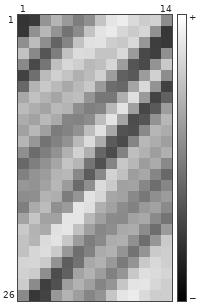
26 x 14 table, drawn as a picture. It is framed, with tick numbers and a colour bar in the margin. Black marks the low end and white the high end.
On average the colour sits 60% of the way up the scale. Neither half mirrors the other. No row or column stands out. The grain runs diagonally up to the right.
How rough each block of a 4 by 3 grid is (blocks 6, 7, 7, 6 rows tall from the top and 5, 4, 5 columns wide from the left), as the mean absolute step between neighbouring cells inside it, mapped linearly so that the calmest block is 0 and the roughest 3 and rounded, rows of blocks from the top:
3 0 3
0 2 3
0 2 0
2 0 0
